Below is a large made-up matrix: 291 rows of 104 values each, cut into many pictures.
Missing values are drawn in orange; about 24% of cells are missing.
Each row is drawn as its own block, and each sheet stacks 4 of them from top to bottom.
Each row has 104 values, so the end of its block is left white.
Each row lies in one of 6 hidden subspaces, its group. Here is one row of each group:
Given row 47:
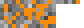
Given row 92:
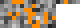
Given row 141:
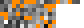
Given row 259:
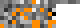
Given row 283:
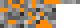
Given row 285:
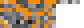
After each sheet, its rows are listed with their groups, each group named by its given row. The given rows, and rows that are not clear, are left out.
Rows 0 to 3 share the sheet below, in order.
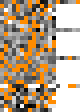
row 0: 259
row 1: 259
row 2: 92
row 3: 285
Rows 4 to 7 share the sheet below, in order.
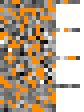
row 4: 283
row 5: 283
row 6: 285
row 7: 285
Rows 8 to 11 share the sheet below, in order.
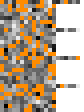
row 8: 92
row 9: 92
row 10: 92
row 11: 92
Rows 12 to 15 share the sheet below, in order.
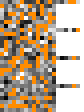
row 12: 47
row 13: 47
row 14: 285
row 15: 283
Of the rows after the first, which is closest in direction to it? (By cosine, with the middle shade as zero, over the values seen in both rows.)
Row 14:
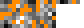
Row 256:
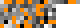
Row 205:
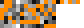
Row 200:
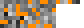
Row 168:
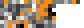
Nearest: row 256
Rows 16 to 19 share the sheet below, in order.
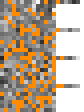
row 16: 259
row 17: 285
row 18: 47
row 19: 285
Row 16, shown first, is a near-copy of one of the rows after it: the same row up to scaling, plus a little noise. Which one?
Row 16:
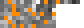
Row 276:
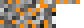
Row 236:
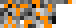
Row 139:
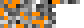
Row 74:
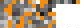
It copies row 74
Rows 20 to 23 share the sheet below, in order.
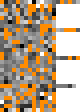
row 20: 259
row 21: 285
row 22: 285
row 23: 47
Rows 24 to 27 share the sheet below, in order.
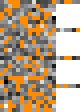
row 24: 259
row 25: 283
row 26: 285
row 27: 92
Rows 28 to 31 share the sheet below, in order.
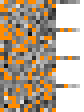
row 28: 283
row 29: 47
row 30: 259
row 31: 141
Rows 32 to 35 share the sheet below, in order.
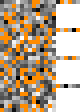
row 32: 92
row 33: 283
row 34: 285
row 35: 92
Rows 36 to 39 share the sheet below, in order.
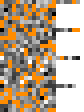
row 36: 259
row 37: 47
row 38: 47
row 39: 47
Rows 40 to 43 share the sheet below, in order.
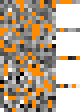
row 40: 285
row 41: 259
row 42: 141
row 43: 141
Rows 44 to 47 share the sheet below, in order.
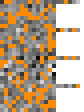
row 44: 47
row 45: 92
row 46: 259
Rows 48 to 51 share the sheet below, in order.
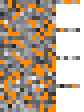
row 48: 92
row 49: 92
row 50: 92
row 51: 283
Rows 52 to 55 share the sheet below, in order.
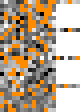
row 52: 285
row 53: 92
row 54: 47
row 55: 92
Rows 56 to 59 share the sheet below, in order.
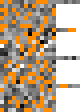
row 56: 47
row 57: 47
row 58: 283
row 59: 47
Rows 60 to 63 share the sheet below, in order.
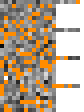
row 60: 92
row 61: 47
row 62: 141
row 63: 283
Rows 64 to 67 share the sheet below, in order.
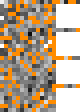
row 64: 47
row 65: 47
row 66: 92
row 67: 47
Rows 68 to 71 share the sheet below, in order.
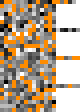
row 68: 47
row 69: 285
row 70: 285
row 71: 259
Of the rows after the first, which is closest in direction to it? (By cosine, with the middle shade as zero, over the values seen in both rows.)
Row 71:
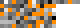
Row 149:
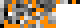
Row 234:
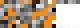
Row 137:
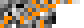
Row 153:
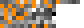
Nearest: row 137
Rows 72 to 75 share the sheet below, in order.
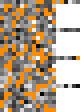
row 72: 92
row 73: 92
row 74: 259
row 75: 47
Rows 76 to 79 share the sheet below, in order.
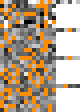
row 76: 285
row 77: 92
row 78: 47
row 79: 141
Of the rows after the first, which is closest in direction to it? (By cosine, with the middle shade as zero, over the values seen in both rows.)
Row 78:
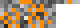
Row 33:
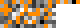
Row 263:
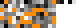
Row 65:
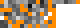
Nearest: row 263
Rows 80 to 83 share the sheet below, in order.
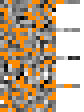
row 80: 285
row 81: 283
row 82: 141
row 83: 47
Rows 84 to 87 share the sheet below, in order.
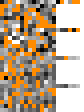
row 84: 92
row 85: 283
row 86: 141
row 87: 141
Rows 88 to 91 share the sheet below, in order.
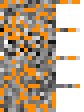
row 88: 285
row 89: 141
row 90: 92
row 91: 47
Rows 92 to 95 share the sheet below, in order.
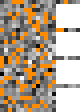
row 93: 92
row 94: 47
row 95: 259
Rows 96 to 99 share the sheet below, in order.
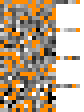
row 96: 141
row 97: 92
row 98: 283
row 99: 259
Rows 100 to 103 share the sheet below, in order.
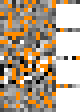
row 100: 92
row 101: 283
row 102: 47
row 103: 47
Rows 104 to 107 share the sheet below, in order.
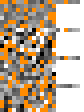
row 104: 47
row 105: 259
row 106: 259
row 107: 47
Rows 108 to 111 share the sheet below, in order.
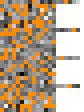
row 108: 47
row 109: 285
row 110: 285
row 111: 141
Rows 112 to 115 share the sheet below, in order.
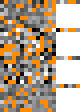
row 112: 283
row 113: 92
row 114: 141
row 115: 47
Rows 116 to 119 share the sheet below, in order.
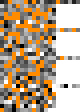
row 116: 285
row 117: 285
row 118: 285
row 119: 92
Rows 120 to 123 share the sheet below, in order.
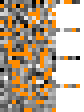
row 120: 283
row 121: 283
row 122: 92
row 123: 283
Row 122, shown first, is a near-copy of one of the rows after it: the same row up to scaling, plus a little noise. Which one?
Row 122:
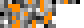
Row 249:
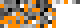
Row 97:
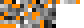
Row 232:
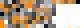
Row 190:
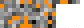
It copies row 232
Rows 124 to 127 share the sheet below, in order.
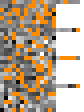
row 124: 259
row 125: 285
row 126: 92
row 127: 141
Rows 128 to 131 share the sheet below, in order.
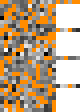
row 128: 47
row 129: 141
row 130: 259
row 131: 92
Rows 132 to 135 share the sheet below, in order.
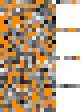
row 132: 92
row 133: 259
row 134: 283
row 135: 285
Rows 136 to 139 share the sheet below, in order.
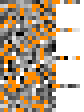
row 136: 92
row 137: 259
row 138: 141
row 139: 259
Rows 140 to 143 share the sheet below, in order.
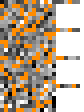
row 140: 47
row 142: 259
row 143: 285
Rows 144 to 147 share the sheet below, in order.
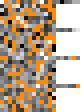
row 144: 283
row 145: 259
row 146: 259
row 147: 259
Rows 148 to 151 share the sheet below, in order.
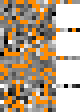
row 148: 259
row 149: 141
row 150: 92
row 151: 47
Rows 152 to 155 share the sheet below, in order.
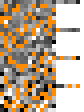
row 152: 92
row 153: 259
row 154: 47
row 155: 47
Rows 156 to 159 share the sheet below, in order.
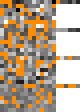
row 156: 92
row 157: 141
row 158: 283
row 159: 47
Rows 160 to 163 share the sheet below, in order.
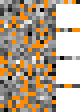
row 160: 47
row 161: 47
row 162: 283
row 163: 285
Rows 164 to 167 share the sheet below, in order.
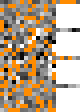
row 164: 285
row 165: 259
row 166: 259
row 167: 141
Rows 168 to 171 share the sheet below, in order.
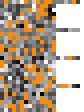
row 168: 259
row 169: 141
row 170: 283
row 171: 47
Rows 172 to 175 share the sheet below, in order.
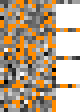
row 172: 47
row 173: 141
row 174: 285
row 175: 47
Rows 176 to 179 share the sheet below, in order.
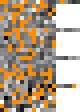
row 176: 259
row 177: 259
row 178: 141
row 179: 47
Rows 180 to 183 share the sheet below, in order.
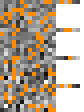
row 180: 141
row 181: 285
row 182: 141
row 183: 141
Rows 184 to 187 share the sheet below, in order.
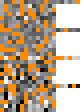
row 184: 47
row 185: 283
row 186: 285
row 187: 141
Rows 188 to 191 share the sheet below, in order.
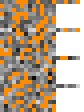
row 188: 47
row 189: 285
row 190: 92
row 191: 92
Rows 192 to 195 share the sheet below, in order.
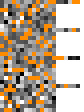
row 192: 141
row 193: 47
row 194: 141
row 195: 285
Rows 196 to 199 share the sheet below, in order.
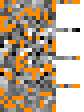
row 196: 283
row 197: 47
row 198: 47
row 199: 47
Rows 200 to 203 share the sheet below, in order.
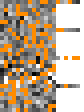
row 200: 141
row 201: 283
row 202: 92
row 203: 92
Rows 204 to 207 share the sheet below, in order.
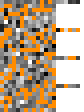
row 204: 141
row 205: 92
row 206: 47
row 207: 285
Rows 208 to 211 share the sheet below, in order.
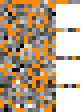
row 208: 259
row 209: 141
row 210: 283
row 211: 285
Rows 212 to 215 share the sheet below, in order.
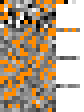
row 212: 141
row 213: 259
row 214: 92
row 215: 92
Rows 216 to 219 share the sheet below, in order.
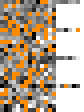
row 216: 259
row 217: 259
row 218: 47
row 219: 285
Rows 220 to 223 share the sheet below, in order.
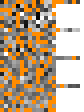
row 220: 283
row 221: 285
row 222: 47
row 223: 141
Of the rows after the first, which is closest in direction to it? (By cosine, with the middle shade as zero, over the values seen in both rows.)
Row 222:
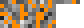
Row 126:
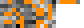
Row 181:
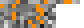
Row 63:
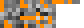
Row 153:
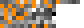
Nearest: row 153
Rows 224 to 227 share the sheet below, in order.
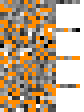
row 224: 283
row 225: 47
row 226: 259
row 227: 283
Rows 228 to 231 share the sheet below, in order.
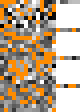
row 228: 283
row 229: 259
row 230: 285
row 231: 92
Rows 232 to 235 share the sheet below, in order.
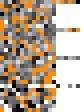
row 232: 92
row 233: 141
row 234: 259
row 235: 285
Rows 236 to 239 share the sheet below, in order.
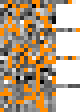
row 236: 259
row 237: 47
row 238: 285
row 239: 141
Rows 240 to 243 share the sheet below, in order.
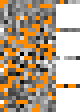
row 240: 141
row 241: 141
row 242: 283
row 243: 47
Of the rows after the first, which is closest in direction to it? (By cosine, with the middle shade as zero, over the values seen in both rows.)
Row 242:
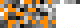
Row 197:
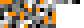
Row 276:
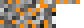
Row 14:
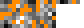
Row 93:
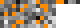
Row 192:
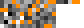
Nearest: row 276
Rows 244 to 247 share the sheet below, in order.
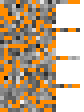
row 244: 259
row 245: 92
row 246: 141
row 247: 285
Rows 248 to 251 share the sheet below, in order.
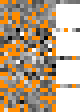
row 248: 283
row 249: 92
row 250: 283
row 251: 285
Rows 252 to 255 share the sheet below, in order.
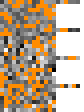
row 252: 283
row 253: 141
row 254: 259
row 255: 92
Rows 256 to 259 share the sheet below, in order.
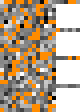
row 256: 141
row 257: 283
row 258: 285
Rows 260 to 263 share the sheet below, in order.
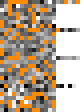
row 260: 259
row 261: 92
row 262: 92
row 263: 47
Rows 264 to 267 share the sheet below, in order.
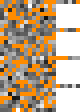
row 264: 47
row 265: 141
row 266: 283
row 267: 283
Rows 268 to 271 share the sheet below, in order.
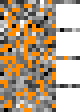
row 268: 47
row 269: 283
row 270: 47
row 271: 285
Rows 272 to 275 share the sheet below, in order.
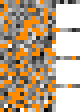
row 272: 92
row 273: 259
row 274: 283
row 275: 141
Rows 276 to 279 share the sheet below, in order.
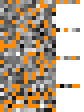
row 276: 259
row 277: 92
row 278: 283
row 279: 283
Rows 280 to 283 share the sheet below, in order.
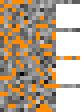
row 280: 47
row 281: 47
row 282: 285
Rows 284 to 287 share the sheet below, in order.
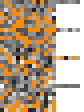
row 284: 259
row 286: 92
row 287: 141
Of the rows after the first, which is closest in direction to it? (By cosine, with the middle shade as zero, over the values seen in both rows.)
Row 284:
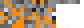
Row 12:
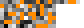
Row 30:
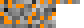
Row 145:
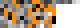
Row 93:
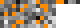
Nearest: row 145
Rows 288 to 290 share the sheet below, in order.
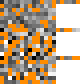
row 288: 283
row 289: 141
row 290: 283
